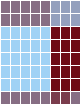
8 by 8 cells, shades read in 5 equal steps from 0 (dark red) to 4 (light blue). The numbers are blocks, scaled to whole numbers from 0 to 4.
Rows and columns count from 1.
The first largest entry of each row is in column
6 6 1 1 1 1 1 1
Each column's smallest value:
2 2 2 2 2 0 0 0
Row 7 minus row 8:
2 2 2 2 2 -1 -1 -2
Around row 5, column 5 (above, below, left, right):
4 4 4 0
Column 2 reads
2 2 4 4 4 4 4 2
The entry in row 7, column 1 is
4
